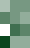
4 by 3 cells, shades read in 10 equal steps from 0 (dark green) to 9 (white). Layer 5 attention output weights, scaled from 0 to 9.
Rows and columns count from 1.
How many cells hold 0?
1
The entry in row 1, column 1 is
6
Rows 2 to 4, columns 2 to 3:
4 5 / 2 3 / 5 5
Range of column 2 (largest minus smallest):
3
